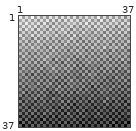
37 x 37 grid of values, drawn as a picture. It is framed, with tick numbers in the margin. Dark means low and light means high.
Odd rows or columns: none. Grain: checkered. Slope: up to the top.
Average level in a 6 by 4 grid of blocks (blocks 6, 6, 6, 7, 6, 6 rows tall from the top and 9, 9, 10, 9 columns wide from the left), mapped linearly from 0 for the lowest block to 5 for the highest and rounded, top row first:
5555 | 4444 | 3333 | 2222 | 1111 | 0000
